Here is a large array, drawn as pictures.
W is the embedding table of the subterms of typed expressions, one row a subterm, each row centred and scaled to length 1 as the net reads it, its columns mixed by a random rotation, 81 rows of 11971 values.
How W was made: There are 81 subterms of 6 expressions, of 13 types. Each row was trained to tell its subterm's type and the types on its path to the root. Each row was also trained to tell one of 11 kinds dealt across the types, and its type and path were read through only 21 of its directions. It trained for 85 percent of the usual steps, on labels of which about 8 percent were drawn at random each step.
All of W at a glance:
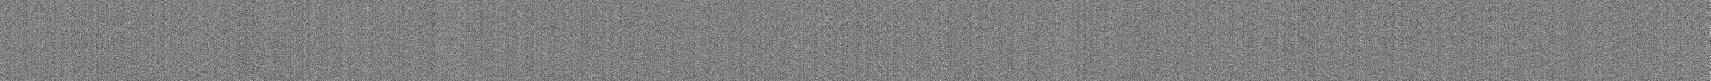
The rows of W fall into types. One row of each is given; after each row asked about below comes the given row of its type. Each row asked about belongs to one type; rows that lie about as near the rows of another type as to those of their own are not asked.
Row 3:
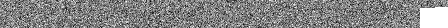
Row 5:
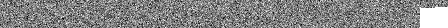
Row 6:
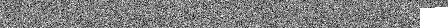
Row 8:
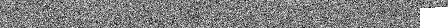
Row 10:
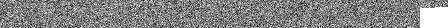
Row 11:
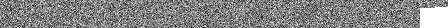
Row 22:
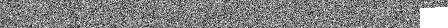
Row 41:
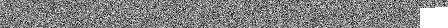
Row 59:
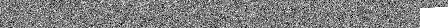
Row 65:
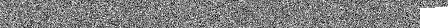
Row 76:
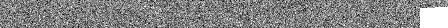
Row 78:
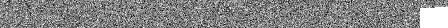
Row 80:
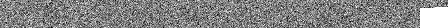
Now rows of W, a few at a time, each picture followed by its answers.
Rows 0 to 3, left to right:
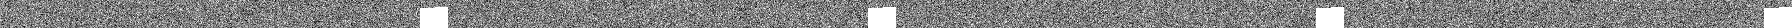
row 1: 10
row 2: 6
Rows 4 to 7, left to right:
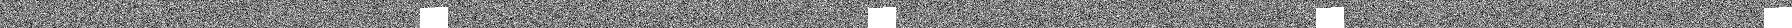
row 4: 22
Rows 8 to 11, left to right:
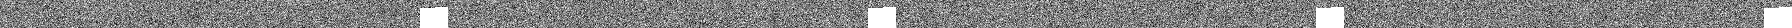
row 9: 65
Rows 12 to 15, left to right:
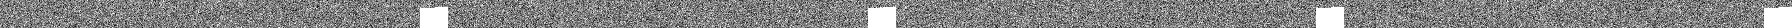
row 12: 10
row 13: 76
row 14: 5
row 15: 10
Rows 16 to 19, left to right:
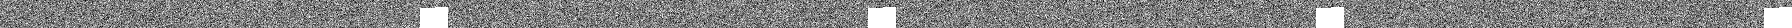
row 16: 3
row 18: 59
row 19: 3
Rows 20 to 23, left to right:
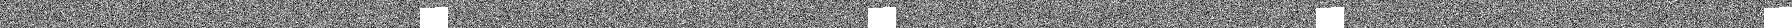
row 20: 65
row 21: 80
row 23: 22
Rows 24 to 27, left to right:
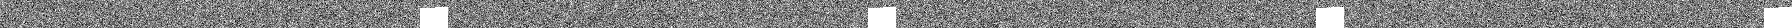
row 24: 41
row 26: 76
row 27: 78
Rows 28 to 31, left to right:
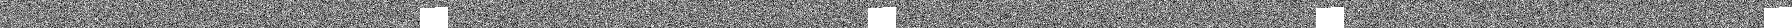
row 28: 78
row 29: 11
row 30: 5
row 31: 65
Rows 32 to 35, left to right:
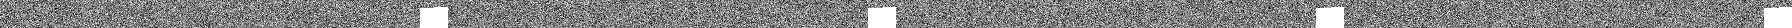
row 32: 80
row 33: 11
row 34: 22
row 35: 11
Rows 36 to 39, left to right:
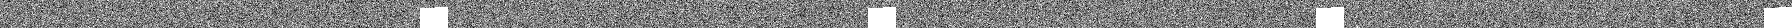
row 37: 3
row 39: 80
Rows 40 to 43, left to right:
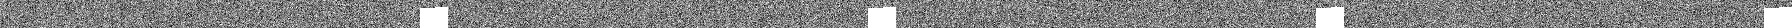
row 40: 3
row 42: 76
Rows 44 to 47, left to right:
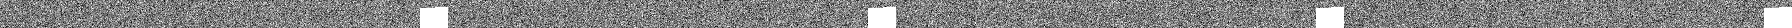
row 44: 41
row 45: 8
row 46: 22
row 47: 41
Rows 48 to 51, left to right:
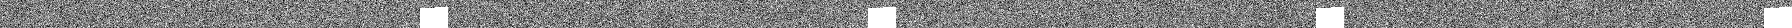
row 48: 78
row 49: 22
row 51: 41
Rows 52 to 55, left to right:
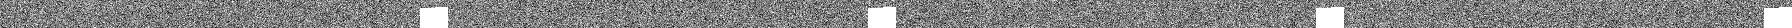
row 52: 76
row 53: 11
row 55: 5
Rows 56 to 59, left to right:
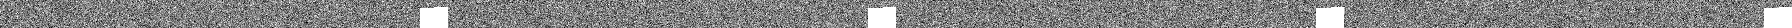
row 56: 80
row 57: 65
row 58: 41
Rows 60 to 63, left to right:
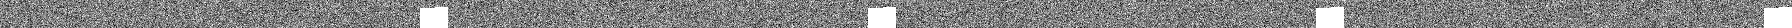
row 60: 10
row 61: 8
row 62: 41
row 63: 10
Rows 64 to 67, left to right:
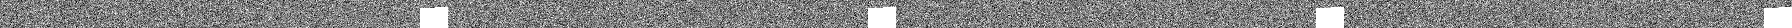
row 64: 78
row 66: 22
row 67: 80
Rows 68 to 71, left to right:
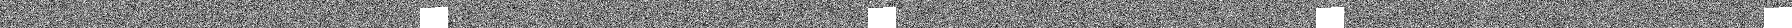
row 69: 3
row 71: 8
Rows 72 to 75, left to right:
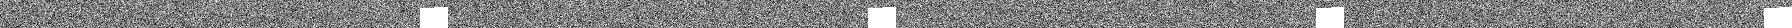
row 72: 10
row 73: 78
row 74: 5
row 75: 76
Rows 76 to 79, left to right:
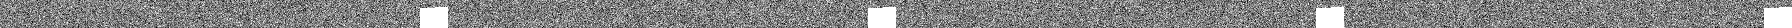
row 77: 78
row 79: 65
